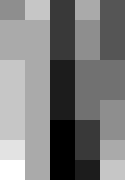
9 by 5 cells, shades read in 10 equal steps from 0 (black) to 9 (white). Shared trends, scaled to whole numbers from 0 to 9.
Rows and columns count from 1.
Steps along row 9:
down down up up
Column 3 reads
2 2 2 1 1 1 0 0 0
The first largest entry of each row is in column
2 1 1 1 1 1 1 1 1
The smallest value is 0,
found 3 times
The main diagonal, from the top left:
5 6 2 4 4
